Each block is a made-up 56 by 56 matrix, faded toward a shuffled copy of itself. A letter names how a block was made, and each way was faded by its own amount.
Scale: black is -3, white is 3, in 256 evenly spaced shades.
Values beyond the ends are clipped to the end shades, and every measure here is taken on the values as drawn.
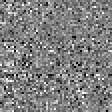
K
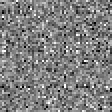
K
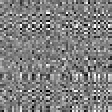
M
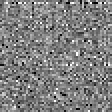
K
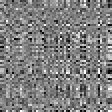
M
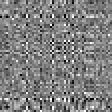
M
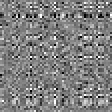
M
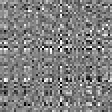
M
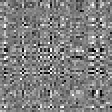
M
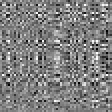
M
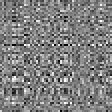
M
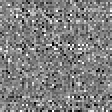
K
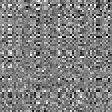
M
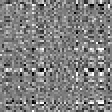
M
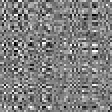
M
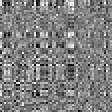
M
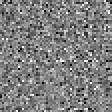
K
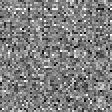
K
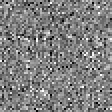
K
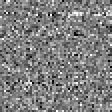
K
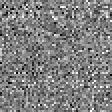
K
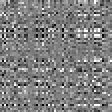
M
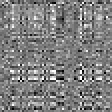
M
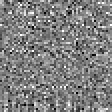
K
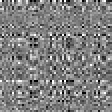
M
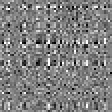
M
